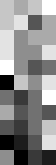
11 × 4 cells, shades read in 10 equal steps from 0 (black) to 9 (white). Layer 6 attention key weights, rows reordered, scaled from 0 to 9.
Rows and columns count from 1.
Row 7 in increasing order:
2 4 4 9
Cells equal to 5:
6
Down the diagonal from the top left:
7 8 6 8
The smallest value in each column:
0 0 2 1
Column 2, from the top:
6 8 5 5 5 7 2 3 2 1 0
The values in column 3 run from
2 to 7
